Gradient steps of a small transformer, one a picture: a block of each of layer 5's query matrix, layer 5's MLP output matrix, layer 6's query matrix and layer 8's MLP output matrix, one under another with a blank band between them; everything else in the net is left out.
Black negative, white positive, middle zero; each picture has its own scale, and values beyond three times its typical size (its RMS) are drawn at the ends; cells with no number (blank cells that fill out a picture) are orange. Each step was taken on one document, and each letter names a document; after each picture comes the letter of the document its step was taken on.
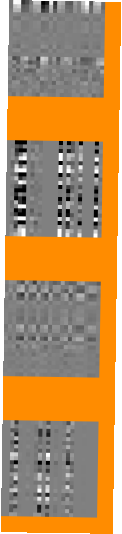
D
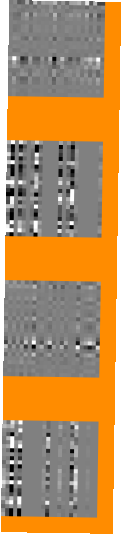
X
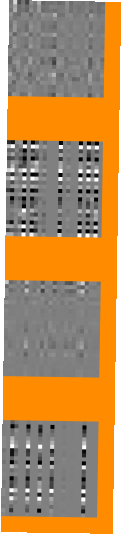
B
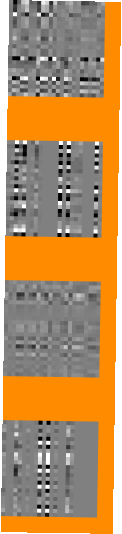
D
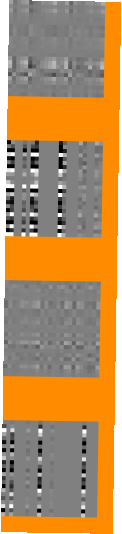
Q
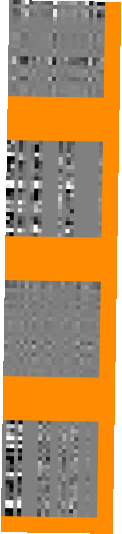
X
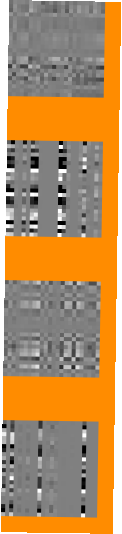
Q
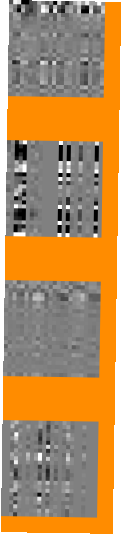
D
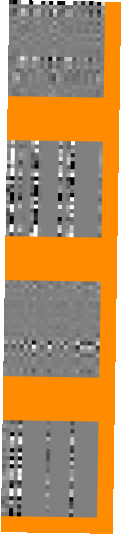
X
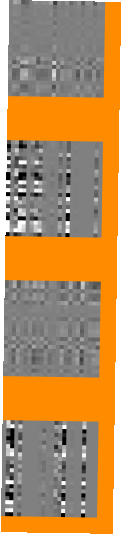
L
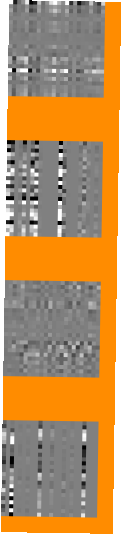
Q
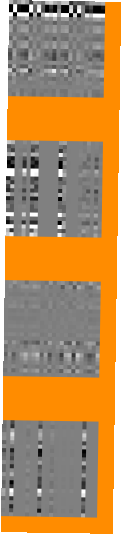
Q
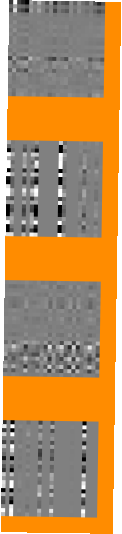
Q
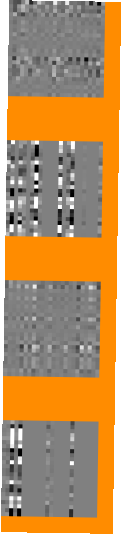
X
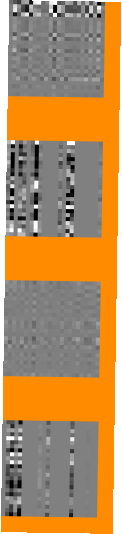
X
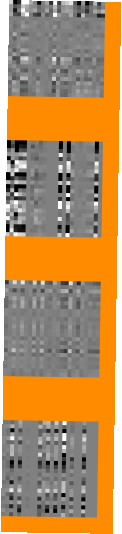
L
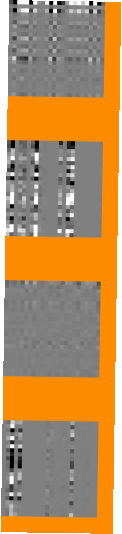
X
